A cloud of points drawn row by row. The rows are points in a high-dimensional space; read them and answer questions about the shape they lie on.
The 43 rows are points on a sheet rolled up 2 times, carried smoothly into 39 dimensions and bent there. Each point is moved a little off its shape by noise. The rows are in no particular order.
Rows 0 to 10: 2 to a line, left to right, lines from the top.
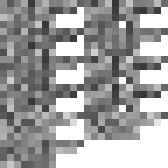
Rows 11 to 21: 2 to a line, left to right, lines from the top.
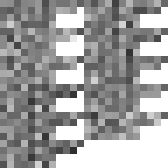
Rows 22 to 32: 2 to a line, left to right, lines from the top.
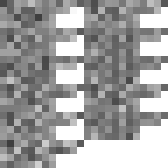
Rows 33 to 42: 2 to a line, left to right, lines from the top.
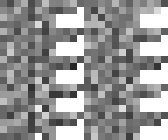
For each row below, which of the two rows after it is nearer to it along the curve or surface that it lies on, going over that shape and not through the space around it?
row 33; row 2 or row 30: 30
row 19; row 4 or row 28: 28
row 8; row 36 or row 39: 36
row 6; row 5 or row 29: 5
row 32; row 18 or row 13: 13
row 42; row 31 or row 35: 35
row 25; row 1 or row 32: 32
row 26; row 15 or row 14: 14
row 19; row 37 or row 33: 33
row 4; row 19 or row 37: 37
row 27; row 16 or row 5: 16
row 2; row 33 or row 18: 33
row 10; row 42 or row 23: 42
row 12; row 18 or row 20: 20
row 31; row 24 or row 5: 24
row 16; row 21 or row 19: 21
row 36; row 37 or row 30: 30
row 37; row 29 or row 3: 3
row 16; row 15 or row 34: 34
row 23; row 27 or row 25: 25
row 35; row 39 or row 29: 39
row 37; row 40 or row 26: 26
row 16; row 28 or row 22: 22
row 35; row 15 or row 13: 13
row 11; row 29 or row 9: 9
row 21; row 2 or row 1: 2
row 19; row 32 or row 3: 32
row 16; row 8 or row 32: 8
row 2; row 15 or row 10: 10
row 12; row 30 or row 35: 30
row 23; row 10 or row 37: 10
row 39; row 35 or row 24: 35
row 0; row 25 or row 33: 33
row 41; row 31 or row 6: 6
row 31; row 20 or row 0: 0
